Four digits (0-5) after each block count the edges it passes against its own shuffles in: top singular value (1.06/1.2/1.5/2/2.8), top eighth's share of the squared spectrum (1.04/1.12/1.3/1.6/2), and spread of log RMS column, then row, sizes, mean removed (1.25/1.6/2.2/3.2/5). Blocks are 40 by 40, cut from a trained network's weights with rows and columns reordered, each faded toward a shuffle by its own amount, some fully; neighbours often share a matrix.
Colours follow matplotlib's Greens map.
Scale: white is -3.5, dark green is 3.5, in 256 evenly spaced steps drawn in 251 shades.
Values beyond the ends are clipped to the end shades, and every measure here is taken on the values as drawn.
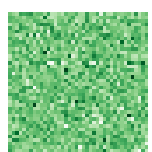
1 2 0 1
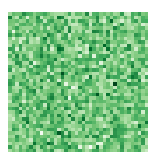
1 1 0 0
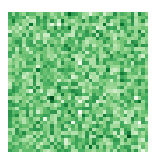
0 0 0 0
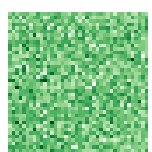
2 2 0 1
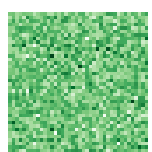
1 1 0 0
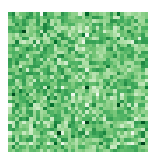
3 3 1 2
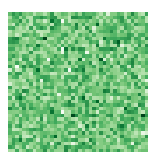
0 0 0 0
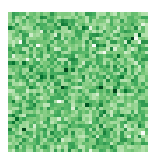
0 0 0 0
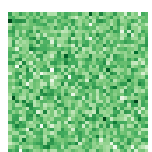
0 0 0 0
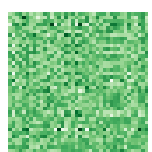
3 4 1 2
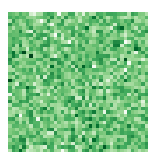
0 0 0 0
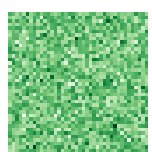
0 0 0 0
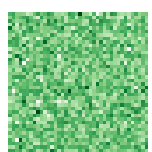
1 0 0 0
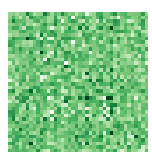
2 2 1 1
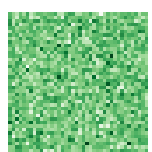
0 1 0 0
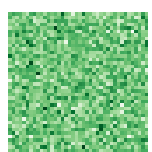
0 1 0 0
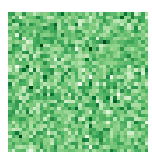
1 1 0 0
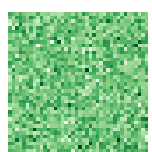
0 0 0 0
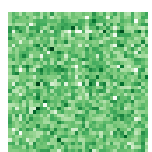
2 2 0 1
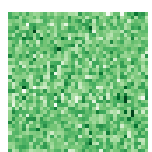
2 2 0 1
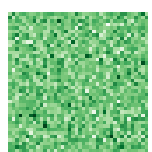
2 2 0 0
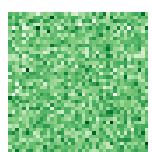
2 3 0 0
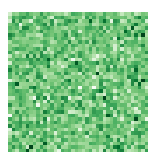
1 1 0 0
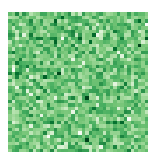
2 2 0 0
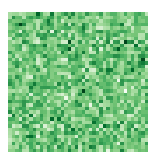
2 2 0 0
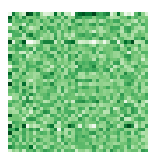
4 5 1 2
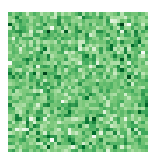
2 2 0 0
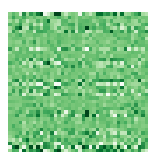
4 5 1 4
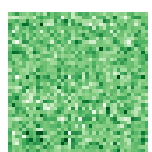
3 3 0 2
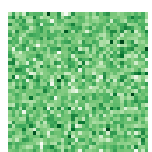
2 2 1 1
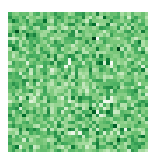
2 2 0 1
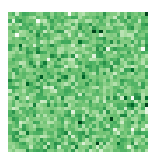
1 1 0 0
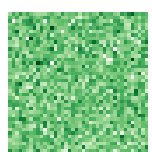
1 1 0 0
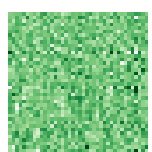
3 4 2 2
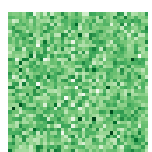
2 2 0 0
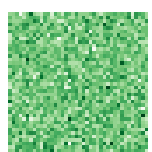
1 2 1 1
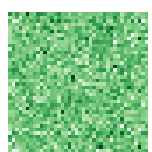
1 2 0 0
